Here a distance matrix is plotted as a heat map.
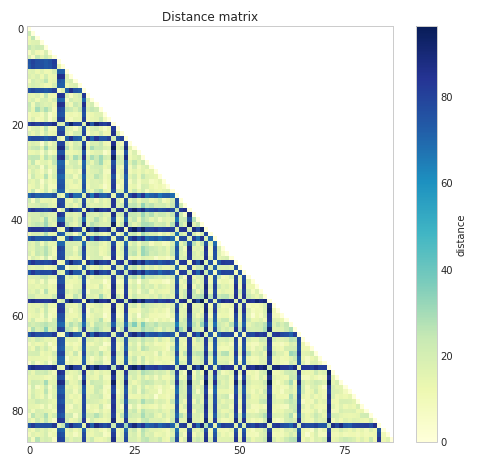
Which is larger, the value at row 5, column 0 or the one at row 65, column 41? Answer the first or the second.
the second
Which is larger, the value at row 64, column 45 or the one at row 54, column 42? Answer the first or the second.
the second
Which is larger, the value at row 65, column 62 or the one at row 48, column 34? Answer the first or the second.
the first
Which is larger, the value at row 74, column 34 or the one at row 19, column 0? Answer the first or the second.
the first
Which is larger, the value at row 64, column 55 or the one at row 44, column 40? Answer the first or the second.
the first
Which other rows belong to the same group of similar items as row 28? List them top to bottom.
0, 1, 2, 3, 4, 5, 6, 9, 10, 11, 12, 14, 15, 16, 17, 18, 19, 21, 22, 24, 25, 26, 27, 29, 30, 31, 32, 33, 34, 36, 37, 39, 40, 41, 43, 45, 46, 47, 48, 50, 52, 53, 54, 55, 56, 58, 59, 60, 61, 62, 63, 65, 66, 67, 68, 69, 70, 72, 73, 74, 75, 76, 77, 78, 79, 80, 81, 82, 84, 85, 86
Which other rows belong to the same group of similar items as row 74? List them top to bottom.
0, 1, 2, 3, 4, 5, 6, 9, 10, 11, 12, 14, 15, 16, 17, 18, 19, 21, 22, 24, 25, 26, 27, 28, 29, 30, 31, 32, 33, 34, 36, 37, 39, 40, 41, 43, 45, 46, 47, 48, 50, 52, 53, 54, 55, 56, 58, 59, 60, 61, 62, 63, 65, 66, 67, 68, 69, 70, 72, 73, 75, 76, 77, 78, 79, 80, 81, 82, 84, 85, 86
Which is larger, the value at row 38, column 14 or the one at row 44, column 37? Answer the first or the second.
the first
